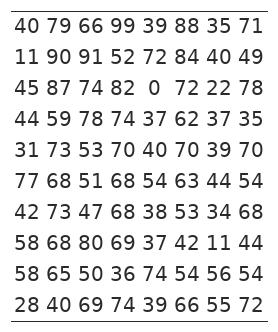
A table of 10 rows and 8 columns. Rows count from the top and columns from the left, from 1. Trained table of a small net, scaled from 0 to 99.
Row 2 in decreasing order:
91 90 84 72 52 49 40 11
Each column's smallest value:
11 40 47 36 0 42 11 35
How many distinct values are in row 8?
8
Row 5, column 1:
31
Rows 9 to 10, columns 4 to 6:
36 74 54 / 74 39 66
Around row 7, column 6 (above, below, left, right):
63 42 38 34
